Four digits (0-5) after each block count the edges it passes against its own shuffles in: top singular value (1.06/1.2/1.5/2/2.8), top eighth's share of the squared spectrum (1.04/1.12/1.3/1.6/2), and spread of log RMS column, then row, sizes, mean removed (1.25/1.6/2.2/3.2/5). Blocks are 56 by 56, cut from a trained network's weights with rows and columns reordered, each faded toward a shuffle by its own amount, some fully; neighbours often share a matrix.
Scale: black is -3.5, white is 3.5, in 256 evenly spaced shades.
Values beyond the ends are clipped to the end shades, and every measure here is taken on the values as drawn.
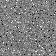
0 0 0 0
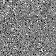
1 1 1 0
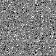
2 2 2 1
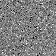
0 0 0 0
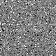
1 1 0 0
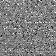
1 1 0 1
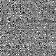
2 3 2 1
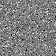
0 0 0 0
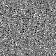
0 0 0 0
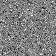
0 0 0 0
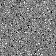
0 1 0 0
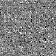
3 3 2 1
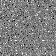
1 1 0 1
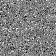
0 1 0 0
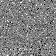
1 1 0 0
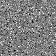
0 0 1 0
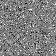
0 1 0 0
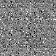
2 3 2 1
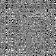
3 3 3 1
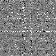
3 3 2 1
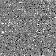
1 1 1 0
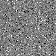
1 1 0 1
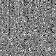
2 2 1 1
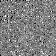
2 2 0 2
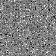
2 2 0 1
